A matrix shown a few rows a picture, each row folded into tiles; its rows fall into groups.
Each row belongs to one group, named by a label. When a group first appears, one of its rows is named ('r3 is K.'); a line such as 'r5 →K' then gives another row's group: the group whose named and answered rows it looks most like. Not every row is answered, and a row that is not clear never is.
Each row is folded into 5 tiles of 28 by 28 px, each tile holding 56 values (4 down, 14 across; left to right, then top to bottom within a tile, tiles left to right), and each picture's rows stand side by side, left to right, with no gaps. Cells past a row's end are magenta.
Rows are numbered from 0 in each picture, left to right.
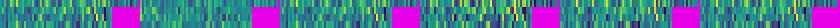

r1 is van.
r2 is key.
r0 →key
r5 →key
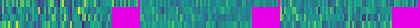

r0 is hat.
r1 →van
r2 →van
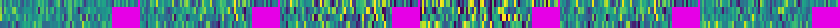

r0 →van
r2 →key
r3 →hat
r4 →key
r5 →hat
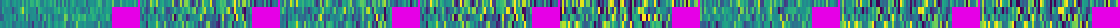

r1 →key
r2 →key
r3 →key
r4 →hat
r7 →hat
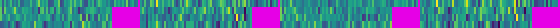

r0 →van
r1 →key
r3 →key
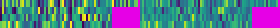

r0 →hat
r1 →hat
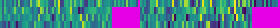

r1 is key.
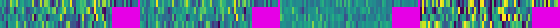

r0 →key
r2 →van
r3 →hat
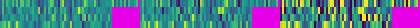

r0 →hat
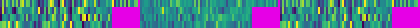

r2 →hat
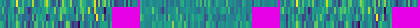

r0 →key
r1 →van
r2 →key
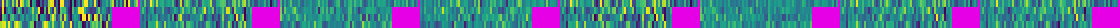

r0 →hat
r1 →key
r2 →van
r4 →key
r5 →van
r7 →key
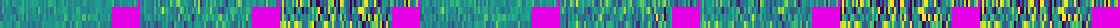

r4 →key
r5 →hat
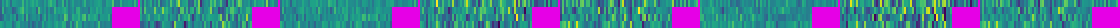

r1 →van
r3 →key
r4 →hat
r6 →key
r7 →hat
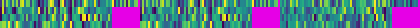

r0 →hat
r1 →hat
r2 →key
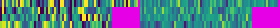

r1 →van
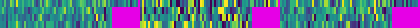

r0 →key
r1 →hat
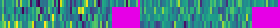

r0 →hat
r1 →van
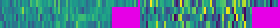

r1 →key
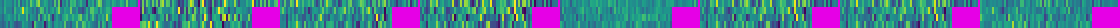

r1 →hat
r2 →key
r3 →key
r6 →key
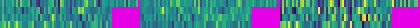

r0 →hat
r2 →hat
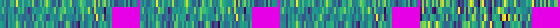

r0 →key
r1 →key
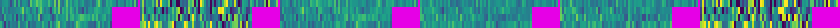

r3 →van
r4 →van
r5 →hat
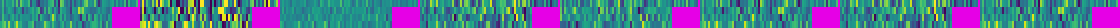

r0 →hat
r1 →hat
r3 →key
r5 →hat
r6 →key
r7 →hat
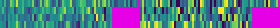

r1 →hat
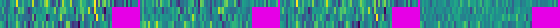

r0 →key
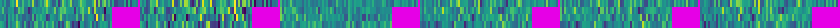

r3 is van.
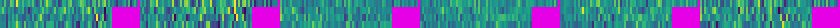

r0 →key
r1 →key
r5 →van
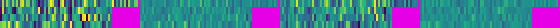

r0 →hat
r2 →key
